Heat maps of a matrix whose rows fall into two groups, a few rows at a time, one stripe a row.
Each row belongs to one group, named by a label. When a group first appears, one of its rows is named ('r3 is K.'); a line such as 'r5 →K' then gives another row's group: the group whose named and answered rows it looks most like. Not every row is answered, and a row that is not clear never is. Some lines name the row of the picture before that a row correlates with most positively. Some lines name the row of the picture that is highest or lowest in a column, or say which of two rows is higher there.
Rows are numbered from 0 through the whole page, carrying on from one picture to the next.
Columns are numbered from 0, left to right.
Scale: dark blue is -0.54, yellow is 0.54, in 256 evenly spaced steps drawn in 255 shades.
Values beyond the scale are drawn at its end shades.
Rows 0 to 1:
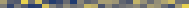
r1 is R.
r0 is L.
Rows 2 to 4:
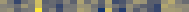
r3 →L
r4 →L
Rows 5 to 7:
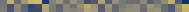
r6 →R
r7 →R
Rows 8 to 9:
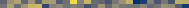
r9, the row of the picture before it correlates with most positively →5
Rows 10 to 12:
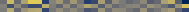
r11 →R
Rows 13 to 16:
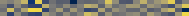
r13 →L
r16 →R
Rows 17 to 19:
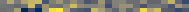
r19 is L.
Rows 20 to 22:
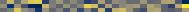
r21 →R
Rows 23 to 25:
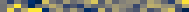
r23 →R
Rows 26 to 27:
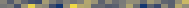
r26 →R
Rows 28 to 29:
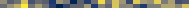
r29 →L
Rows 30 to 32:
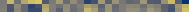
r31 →R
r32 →R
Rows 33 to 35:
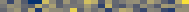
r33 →R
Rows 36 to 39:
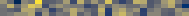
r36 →L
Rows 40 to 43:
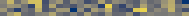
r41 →L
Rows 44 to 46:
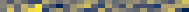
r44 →R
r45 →L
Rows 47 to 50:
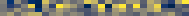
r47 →R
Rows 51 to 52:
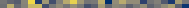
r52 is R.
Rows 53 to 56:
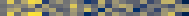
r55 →L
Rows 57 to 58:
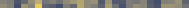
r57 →L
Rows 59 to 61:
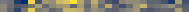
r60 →L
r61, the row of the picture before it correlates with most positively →57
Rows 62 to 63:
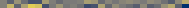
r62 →R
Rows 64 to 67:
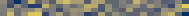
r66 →L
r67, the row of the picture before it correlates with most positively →63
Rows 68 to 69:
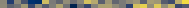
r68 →R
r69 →L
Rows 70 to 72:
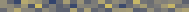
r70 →L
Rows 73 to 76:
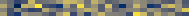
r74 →L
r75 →R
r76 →L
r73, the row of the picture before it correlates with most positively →70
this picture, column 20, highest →76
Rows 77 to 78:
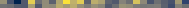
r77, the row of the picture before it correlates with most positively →73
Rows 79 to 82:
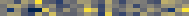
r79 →L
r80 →L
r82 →L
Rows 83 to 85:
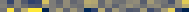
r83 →R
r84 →R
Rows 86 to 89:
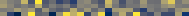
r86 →L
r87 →L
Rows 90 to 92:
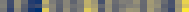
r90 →R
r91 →R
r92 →R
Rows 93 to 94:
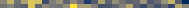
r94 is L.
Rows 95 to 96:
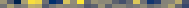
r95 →L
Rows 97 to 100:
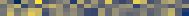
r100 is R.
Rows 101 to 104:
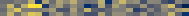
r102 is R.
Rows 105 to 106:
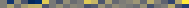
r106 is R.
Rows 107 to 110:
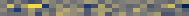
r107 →R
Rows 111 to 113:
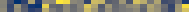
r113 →R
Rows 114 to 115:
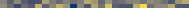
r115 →L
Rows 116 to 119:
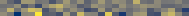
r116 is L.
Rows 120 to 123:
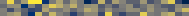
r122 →R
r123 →L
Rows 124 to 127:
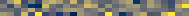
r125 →R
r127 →L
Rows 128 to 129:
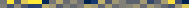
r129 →R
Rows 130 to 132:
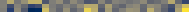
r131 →R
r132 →R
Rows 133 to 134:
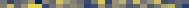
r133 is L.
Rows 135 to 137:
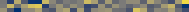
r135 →R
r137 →L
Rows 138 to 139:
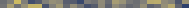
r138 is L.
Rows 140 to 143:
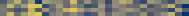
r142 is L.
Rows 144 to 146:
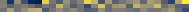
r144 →R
